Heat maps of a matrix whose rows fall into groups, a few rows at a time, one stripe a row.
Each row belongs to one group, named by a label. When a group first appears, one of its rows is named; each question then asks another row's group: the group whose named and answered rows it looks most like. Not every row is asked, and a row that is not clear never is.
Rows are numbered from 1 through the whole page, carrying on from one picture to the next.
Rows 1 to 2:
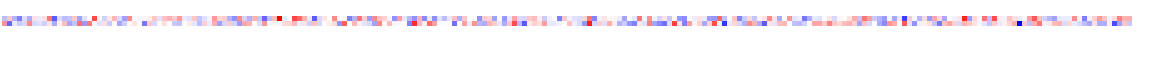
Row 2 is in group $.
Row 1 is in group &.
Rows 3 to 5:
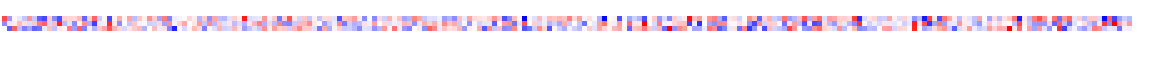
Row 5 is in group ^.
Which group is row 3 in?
$
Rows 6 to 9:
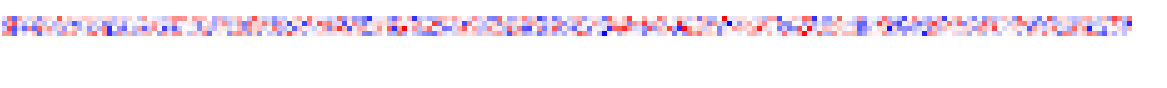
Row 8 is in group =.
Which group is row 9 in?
$
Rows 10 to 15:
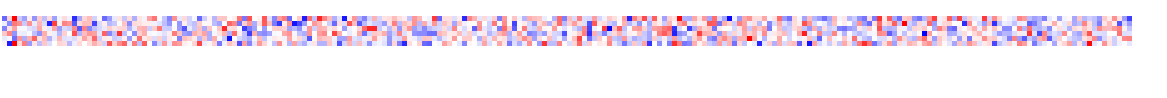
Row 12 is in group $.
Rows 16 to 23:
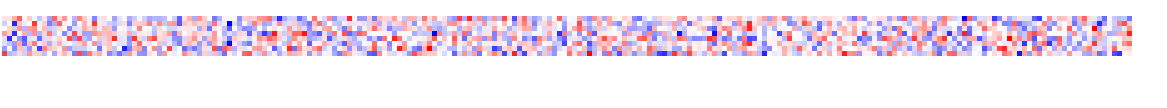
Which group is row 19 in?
&
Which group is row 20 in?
^
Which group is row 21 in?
^
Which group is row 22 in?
=
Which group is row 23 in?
$
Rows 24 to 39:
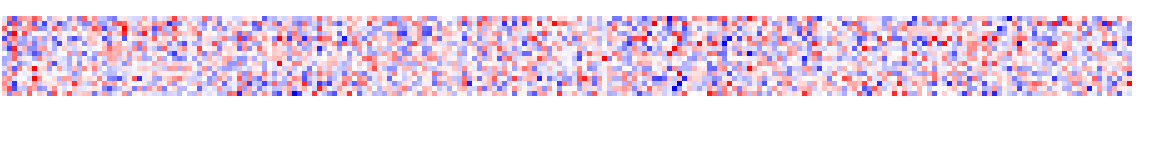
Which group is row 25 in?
$
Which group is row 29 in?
$
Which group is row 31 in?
^
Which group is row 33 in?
&
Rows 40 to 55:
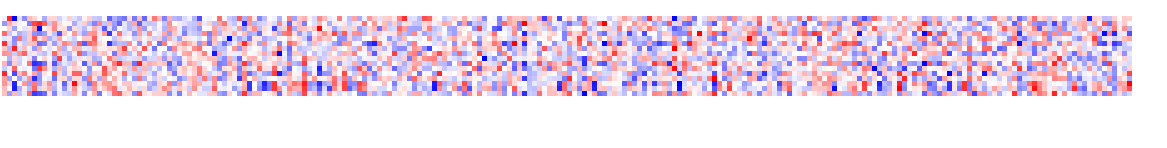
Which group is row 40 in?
=
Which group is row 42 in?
=
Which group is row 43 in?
$
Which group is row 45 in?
$
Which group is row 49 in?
$
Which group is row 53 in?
&
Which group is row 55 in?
$
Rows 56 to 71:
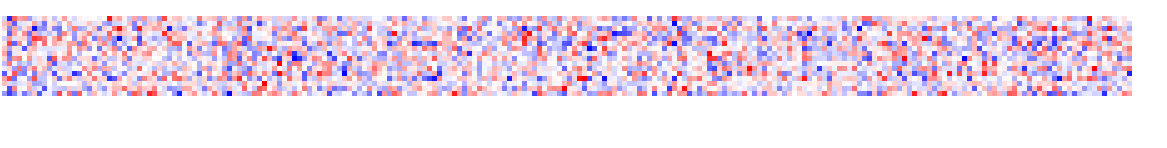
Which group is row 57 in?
=
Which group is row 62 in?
^
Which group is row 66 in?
^
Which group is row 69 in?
$
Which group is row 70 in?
$
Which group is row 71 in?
^
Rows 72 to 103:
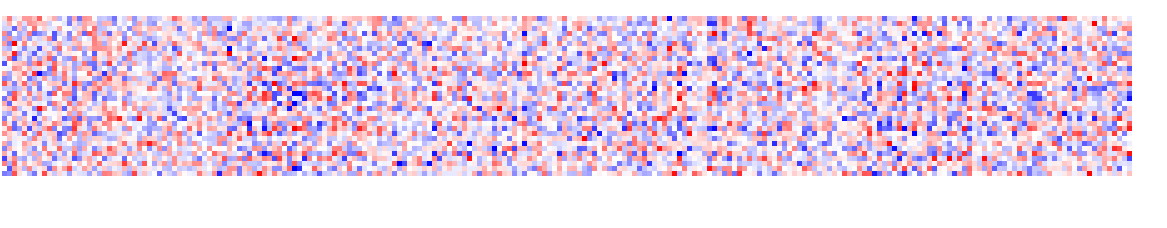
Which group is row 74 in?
^
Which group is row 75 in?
$
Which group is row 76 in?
&
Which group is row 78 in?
^
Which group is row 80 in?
&
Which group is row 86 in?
^
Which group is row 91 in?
^
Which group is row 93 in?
&
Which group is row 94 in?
&
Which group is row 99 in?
&
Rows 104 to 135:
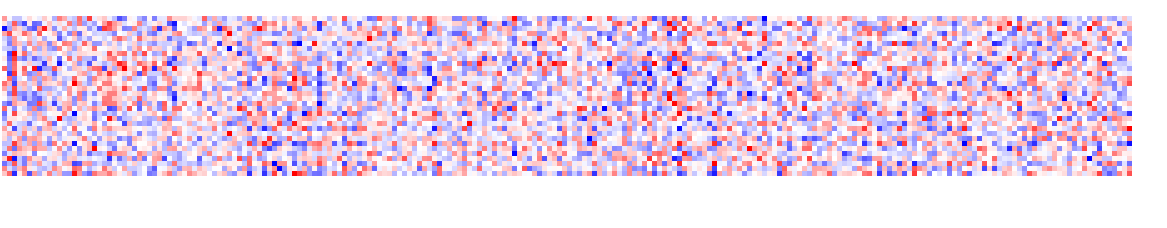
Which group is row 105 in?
^
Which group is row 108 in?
$
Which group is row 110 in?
^
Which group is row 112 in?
^
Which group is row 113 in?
$
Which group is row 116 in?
&
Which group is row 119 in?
^
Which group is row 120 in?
^
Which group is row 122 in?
$
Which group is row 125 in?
&
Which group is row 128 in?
^
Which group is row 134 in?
&
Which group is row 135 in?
&
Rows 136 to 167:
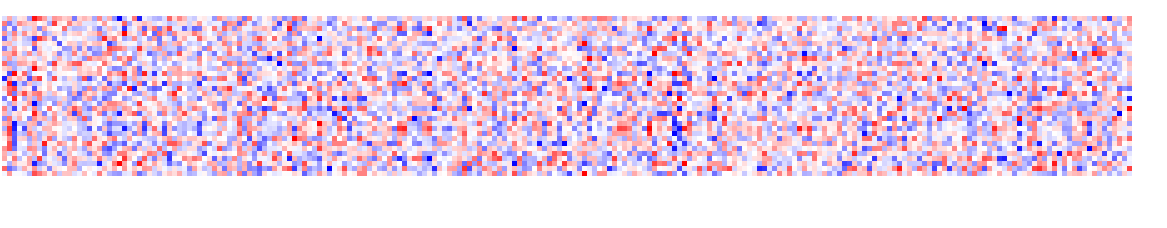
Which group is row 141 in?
$
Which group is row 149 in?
=
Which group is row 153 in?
$
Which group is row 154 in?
&
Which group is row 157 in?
=
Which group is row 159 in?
=
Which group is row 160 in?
&
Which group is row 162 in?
=
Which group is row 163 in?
$
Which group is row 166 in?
&
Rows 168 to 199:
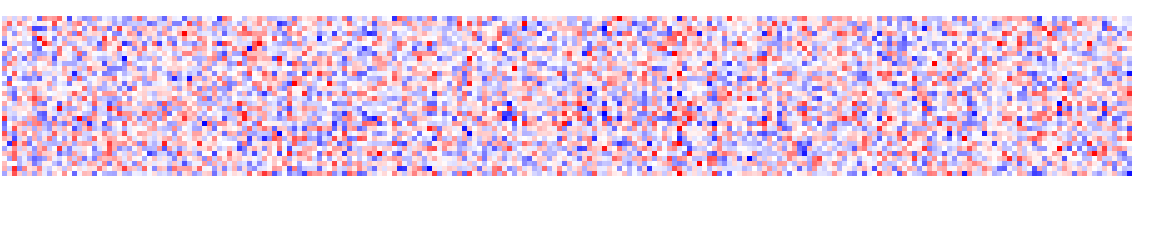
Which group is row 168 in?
=
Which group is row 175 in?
$
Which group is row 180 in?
^
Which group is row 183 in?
&
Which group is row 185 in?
$
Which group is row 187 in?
$
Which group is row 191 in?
&
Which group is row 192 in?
&
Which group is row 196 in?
^
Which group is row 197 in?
$
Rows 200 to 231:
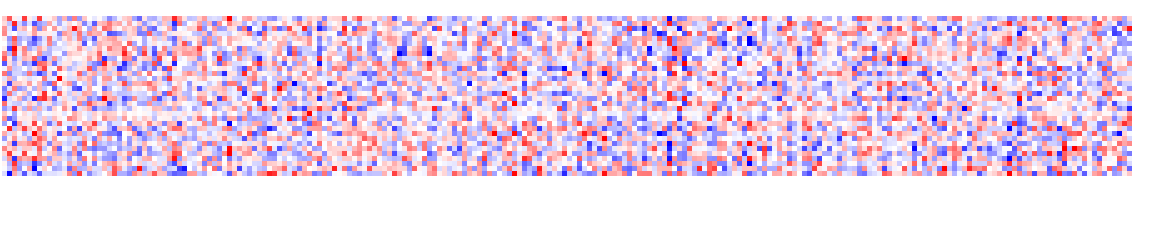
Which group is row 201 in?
^
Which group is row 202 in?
&
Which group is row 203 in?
$
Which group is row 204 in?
^
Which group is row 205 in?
^
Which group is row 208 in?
=
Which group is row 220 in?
&
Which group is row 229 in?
^
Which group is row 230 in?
$
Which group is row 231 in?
^
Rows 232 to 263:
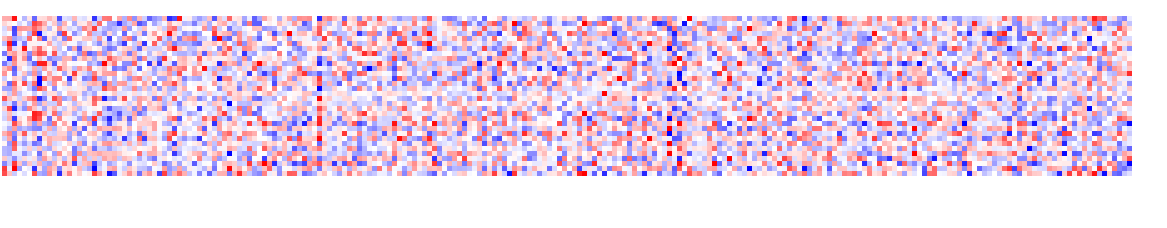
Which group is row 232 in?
^
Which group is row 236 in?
=
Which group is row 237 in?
=
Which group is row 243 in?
&
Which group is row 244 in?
=
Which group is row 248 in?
=
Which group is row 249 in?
^
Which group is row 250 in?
=
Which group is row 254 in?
^
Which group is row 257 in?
^
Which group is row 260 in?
&
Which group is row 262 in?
^
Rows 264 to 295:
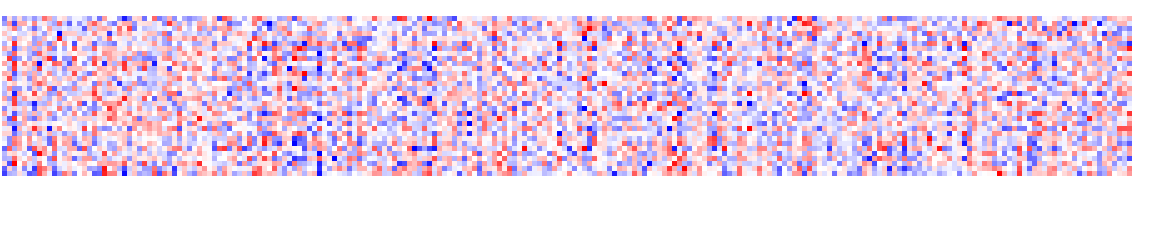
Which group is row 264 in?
=
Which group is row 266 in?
^
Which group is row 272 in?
&
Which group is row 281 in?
^
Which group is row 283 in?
&
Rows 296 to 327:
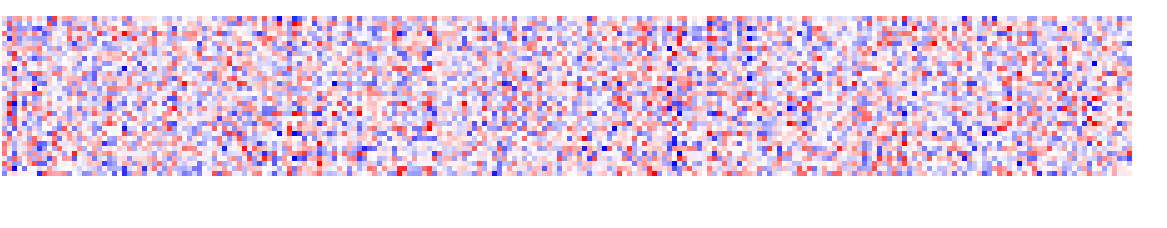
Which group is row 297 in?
&
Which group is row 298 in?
^
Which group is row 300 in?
^
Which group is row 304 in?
^
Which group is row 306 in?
=
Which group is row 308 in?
^
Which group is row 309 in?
$
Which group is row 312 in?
^
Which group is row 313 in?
=
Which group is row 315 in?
&
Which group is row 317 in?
^
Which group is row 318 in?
=
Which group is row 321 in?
=
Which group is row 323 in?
&
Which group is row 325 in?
=
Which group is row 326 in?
=
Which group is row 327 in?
=
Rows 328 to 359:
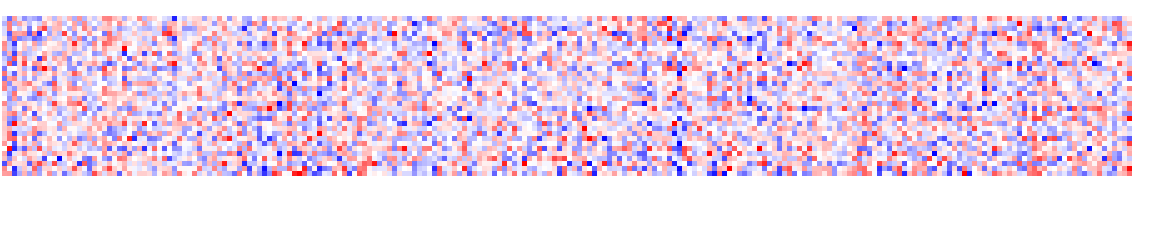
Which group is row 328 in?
^
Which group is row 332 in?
^
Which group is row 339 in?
&
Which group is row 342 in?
&
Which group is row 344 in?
^
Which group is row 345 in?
&
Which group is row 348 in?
&
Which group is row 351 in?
=
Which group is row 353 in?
&
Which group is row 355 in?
&
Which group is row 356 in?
$
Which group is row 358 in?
&
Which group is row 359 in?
&
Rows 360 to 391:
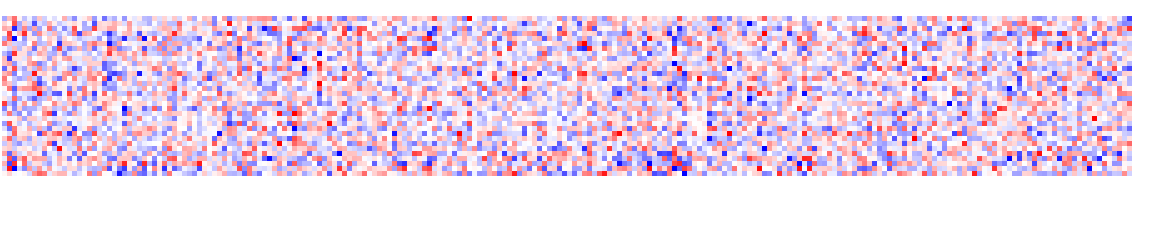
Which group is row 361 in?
^
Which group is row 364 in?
=
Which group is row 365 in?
$
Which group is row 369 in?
=
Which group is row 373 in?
=
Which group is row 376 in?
^
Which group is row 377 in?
&
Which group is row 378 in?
=
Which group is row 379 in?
&
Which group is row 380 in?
^
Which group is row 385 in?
&
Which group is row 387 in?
$
